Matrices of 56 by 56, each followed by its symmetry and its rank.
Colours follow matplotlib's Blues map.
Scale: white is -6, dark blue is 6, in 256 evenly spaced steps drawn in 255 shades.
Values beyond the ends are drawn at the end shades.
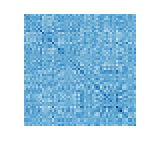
symmetric, rank five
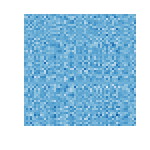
neither, rank five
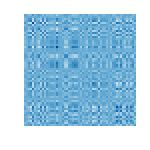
symmetric, rank two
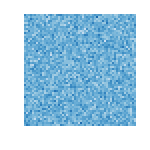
neither, full rank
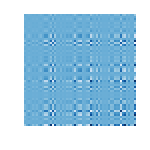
symmetric, rank one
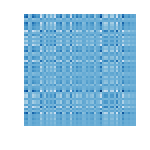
symmetric, rank one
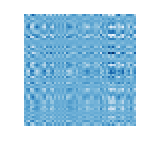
neither, rank two
